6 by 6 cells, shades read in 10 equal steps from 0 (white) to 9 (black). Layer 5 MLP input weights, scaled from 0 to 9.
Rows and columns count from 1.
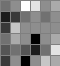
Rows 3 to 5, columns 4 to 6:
4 4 4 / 9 4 3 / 8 5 1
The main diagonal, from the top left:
5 7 4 9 5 3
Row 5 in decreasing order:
8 6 6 5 5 1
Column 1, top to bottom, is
5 8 7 5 6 7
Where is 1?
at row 1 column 4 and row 5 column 6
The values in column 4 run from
1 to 9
